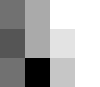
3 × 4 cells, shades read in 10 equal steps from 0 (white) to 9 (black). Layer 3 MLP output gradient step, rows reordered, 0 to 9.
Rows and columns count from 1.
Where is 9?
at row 3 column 2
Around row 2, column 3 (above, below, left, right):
0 2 3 0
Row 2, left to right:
6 3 1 0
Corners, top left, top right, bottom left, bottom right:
5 0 5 0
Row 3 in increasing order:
0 2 5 9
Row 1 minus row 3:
0 -6 -2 0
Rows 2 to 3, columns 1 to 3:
6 3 1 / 5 9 2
